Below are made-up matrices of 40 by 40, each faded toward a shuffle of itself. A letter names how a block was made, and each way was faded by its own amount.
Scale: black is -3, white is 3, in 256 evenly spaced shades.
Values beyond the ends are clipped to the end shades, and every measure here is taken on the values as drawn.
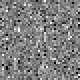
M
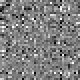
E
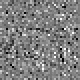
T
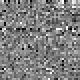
E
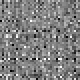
E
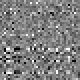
E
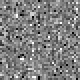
M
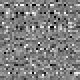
E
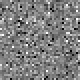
T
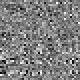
E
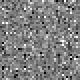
T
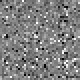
T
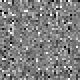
T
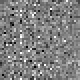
T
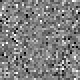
M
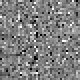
T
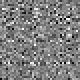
E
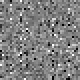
T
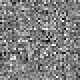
E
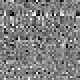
E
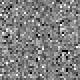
M
